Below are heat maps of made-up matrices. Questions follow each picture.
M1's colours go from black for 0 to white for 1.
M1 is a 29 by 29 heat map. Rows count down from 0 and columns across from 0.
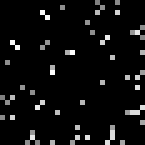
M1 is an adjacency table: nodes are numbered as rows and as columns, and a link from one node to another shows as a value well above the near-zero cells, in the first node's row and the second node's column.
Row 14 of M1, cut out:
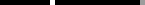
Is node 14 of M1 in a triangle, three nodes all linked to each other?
yes
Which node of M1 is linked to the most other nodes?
node 28
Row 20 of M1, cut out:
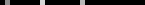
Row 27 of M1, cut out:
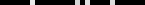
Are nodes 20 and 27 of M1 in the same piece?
no
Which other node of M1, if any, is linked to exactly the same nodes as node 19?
node 23
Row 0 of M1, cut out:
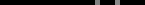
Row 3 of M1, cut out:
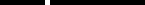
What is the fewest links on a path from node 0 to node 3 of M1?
5
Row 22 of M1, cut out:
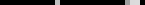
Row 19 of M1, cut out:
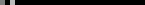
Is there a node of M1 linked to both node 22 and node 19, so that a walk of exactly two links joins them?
no
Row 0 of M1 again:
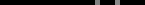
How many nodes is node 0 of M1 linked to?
2
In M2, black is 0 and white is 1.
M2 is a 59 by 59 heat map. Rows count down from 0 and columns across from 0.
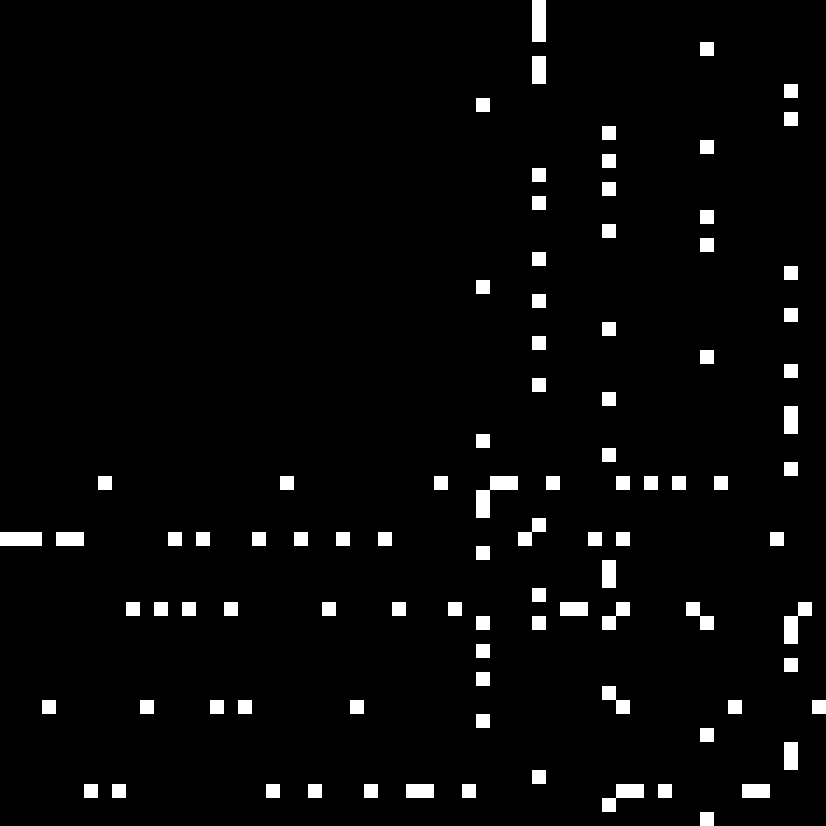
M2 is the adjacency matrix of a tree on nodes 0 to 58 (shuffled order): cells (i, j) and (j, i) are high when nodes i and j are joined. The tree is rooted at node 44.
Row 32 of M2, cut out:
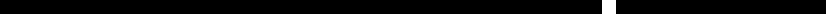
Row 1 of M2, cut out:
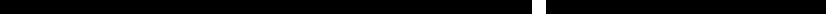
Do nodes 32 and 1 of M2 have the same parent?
no
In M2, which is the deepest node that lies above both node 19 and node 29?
56
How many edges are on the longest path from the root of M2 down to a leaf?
2
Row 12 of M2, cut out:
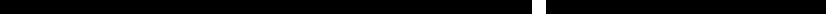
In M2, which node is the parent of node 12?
38
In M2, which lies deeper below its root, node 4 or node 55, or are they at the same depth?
the same depth
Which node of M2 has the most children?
38
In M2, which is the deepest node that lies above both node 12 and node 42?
38
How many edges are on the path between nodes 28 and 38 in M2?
3
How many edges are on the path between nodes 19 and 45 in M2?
2
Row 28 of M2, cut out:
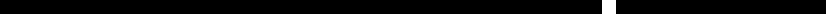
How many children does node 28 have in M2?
0
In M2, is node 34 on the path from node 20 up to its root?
yes
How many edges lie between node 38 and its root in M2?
1
